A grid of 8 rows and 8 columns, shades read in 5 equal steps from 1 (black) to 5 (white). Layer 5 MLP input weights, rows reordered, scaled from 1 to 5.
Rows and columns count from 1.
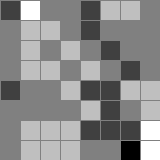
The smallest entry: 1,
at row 8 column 7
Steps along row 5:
up same up down same up same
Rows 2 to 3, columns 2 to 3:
4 4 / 4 3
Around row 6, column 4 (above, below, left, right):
4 4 3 4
